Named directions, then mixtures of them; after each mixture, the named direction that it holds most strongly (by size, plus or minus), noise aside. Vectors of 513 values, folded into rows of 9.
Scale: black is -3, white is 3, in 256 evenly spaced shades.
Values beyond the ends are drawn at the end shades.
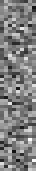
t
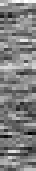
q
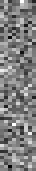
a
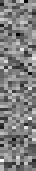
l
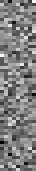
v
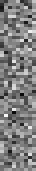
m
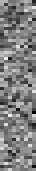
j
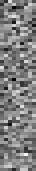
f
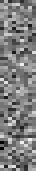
t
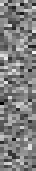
j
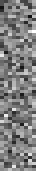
m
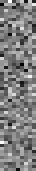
v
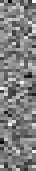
v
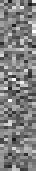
f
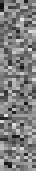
m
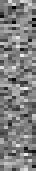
f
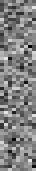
j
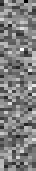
l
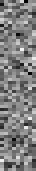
l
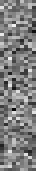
m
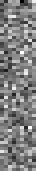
a
